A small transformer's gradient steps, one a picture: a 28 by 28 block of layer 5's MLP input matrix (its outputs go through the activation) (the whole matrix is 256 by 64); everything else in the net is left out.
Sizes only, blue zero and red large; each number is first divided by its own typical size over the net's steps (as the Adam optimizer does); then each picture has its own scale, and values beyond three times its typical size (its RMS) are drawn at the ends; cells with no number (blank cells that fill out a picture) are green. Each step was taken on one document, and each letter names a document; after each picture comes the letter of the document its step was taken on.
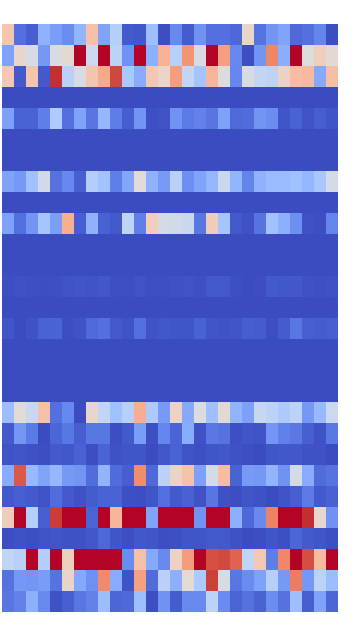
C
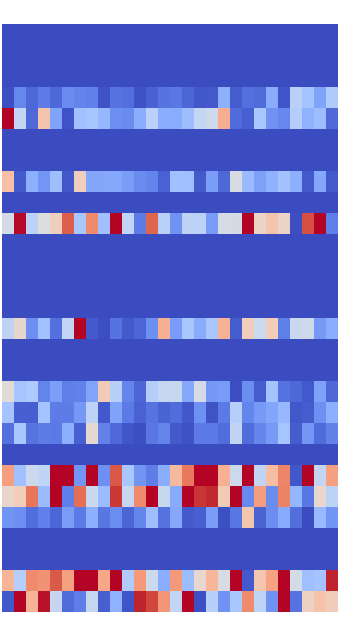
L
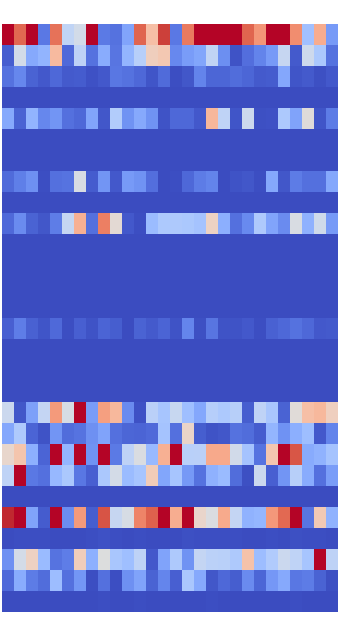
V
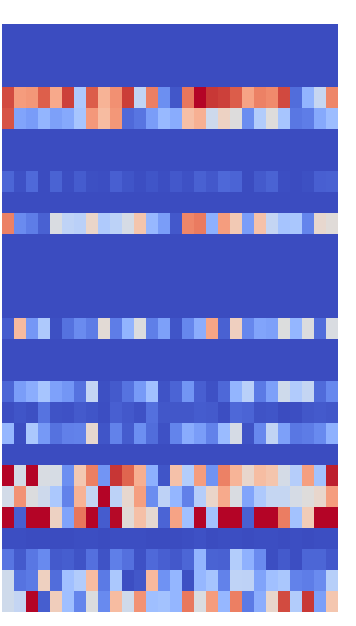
L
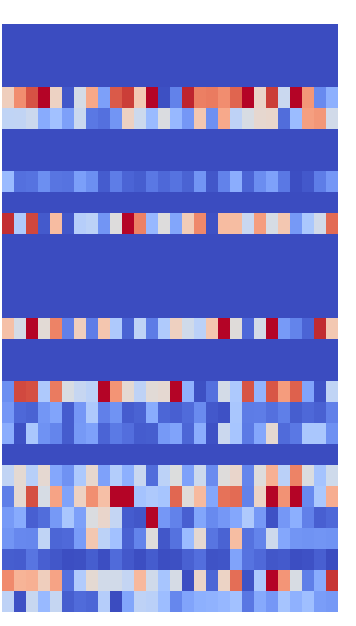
L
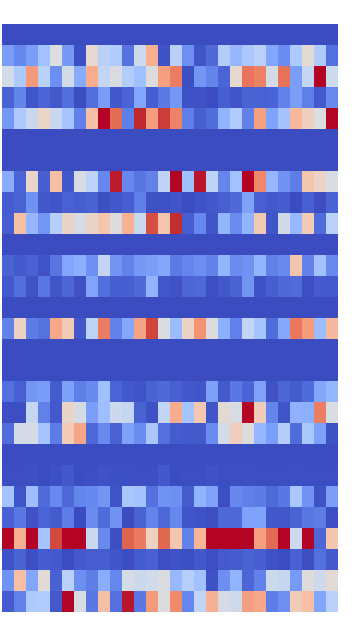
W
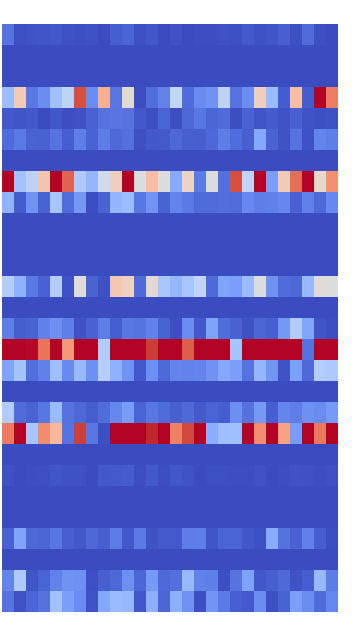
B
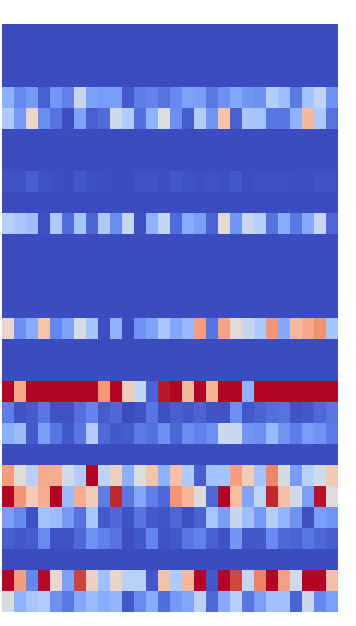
L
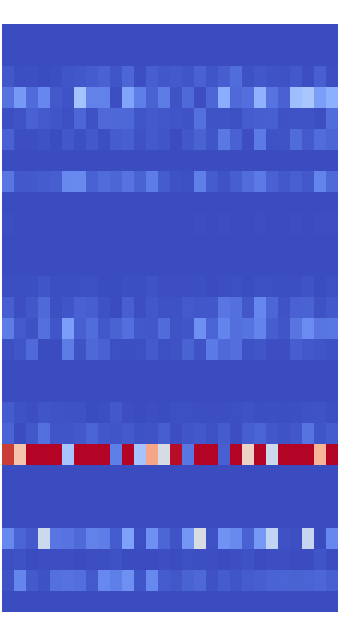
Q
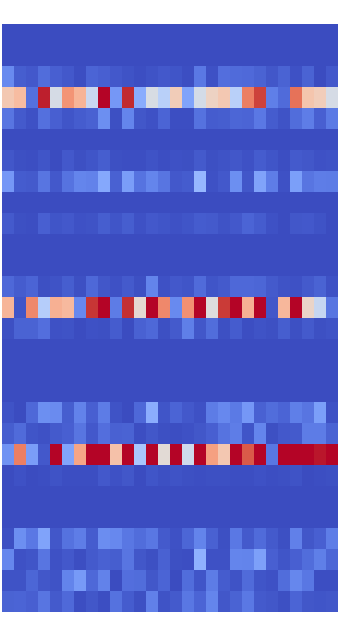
Q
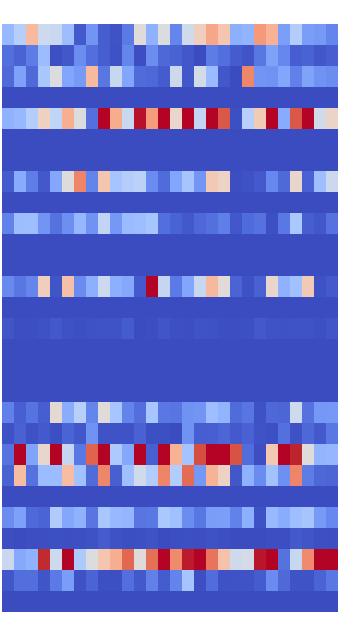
C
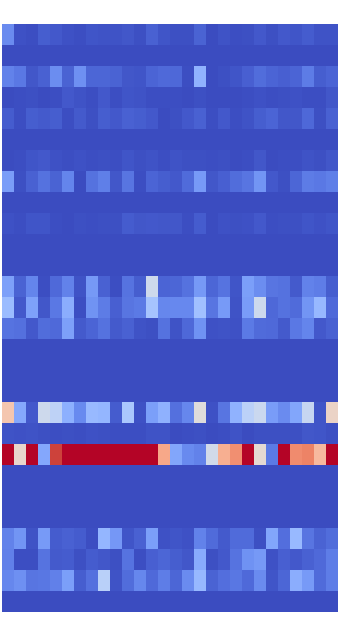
Q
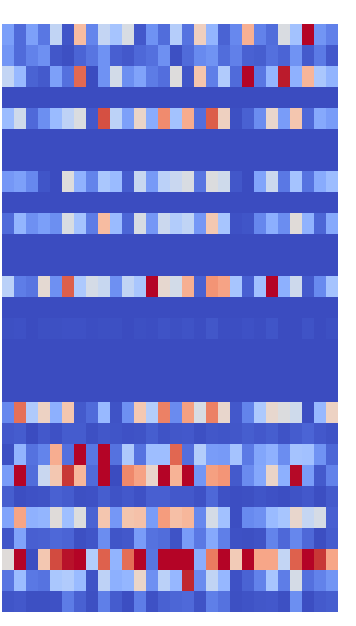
C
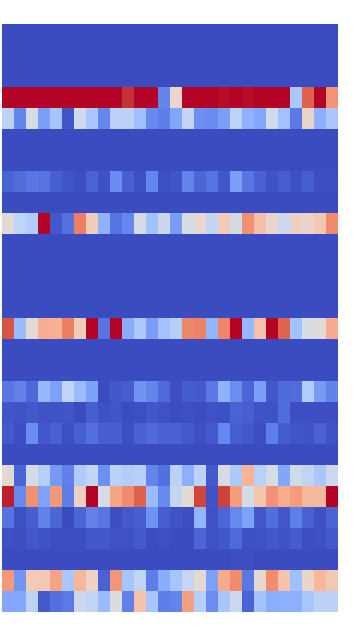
L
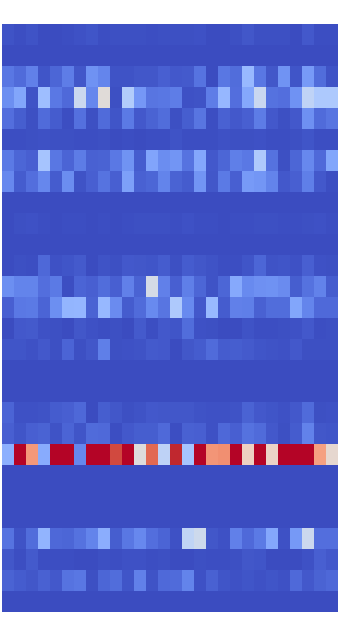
Q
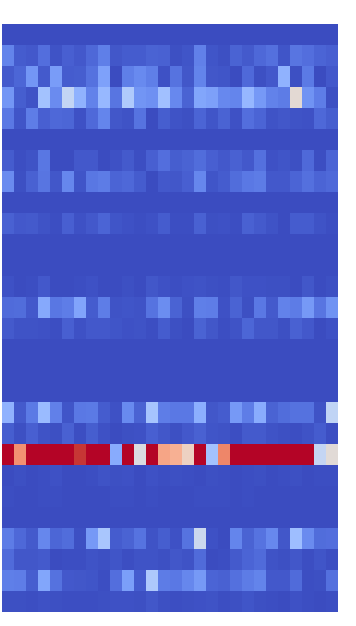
Q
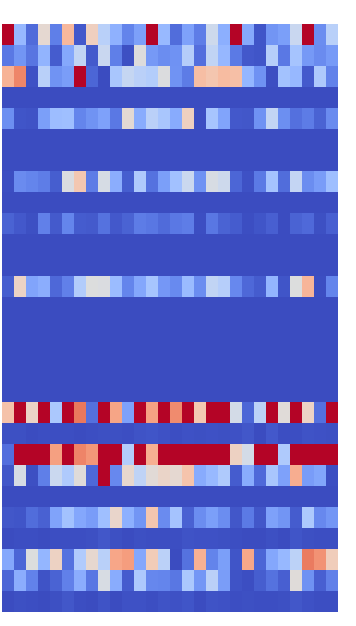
C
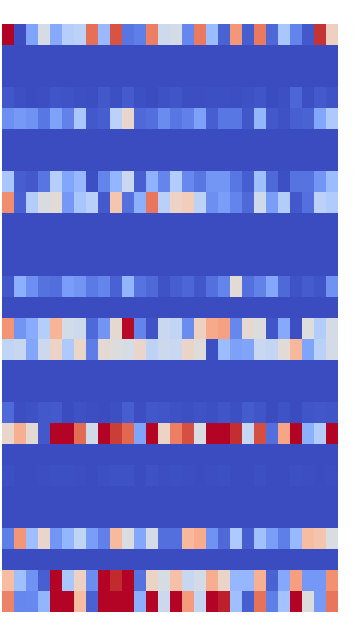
B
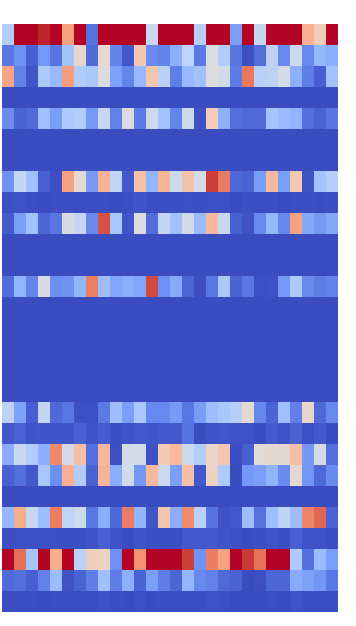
C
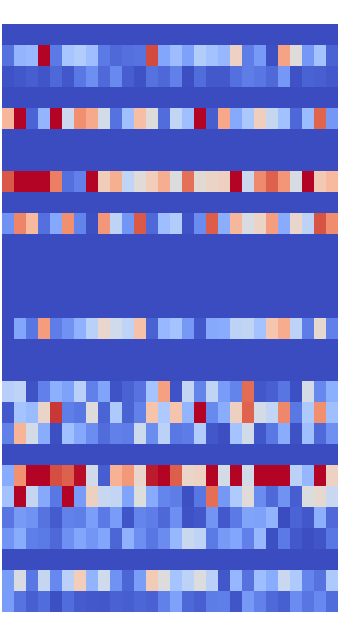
W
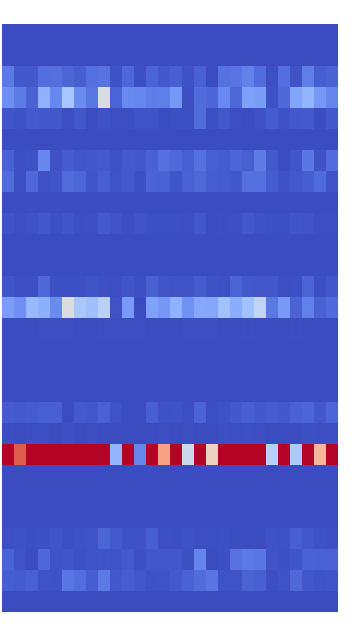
Q
